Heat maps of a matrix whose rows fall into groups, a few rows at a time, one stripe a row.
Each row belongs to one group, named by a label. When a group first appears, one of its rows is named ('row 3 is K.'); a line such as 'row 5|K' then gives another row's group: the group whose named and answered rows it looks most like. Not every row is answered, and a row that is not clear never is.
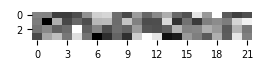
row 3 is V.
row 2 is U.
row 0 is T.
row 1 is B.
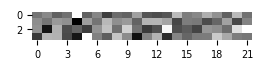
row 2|B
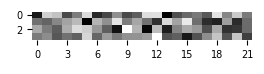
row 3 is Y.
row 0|V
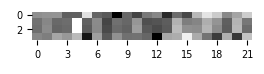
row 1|U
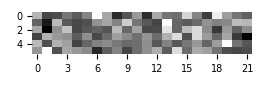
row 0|T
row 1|B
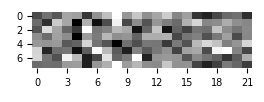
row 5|T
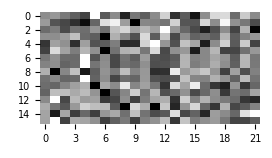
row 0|Y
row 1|T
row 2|Y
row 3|V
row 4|V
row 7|U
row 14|B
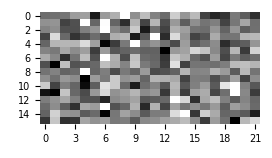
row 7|B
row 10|T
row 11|B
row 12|B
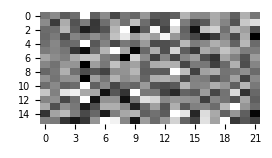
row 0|U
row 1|B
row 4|U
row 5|T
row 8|B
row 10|U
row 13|T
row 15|T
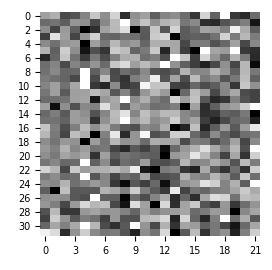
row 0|T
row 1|Y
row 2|T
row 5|T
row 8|U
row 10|V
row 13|B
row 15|Y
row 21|U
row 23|U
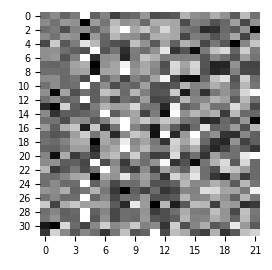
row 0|U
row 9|Y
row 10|U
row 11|B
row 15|Y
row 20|B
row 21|Y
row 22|T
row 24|U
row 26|U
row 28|U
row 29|U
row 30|B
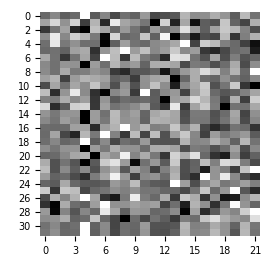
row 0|U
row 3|V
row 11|V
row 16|Y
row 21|T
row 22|B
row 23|T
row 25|T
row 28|B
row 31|U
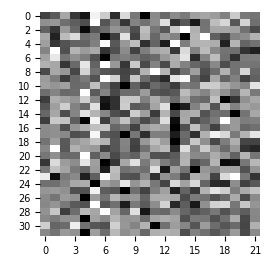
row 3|V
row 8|V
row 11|U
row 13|V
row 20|U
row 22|T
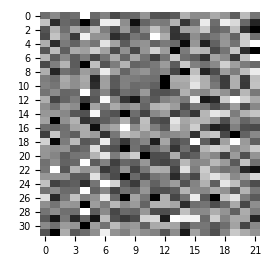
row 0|U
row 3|V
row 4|B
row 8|B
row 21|U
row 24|T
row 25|U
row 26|T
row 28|U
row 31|B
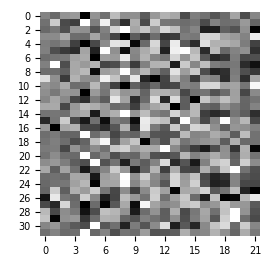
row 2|Y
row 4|T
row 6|Y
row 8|Y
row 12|T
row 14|Y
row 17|U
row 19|Y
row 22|T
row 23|Y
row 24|Y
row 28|T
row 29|T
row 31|U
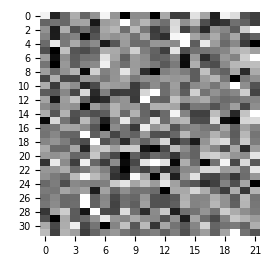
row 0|T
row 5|B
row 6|B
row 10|T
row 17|U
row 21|V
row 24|Y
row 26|U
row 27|U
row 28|V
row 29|B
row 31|T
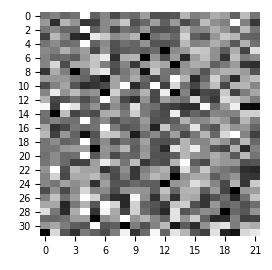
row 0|U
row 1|T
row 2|U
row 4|U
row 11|V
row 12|T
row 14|B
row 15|U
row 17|T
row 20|U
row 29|Y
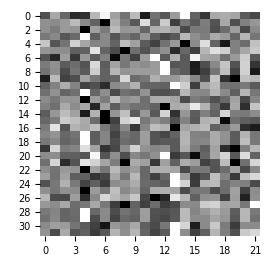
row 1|V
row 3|U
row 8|Y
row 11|U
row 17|U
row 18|U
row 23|B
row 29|U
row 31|B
